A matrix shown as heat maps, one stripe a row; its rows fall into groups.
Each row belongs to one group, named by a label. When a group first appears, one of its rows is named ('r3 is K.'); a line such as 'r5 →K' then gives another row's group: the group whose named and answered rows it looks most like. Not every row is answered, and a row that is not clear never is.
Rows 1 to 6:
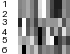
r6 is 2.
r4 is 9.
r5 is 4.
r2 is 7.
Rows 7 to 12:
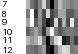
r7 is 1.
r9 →9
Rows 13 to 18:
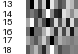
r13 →2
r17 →1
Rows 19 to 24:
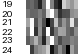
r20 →7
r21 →9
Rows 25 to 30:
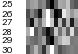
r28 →9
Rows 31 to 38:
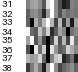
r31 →7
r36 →2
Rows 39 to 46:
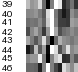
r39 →4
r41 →7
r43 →1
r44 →2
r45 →4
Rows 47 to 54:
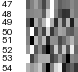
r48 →7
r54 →4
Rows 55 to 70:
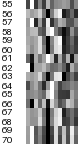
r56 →4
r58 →7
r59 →4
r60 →4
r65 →7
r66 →2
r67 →4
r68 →4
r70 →9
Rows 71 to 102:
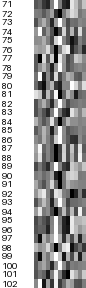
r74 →9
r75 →7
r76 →4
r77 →2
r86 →7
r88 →9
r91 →1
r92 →7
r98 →4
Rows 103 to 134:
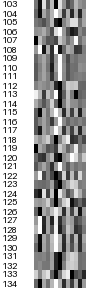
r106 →7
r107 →2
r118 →4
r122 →9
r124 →2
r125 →4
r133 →4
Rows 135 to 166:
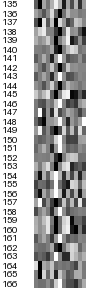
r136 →1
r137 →2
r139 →4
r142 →1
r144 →1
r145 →4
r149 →9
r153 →4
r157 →9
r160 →4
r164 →2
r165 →2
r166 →7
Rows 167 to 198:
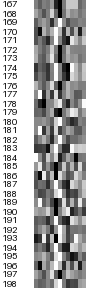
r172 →1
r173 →1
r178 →7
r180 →7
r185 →9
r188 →7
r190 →4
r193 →2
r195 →7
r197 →1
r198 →7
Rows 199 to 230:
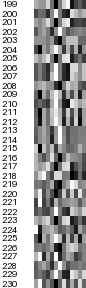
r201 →4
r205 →4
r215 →2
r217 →4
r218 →7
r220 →9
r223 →4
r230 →9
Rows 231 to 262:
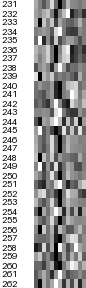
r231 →1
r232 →4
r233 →2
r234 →7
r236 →4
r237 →4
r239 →2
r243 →7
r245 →9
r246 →1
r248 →2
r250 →1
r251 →7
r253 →1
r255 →1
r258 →2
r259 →9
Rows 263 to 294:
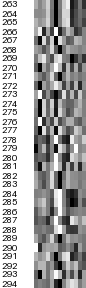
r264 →4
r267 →2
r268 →1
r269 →7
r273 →9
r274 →2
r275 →2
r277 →2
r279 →2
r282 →1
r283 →1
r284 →7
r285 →7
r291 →4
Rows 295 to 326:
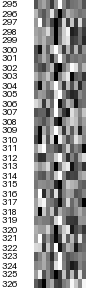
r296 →1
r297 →9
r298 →4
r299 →4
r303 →4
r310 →2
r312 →7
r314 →7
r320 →4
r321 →9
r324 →7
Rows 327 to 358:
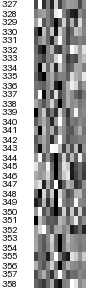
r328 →7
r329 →9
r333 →7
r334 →2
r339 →2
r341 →2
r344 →9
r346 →4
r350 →9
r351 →2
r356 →1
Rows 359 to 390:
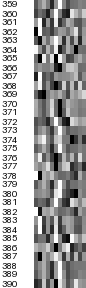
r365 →2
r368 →9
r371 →1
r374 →7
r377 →4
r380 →7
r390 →2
